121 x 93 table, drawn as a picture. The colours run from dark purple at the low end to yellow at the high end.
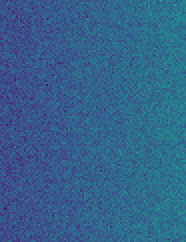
Average level on the scale: 30%. Histogram: bell-shaped. Stripes: none. Slope: up to the right.
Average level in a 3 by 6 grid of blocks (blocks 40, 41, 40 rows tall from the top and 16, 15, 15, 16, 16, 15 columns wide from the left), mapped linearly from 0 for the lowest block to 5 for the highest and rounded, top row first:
0 1 2 3 4 5
0 1 2 3 4 5
0 1 2 3 4 5
